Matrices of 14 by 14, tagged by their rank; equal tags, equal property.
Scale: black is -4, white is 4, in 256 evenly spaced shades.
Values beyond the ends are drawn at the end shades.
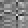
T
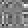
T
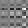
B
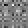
T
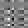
B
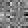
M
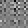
T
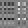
B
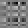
B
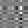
B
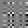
B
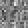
M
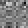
T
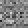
M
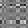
B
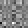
T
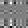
B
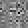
M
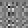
T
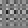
B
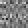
M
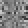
M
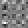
T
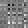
T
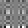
B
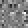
M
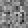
M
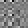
T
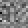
M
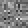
M
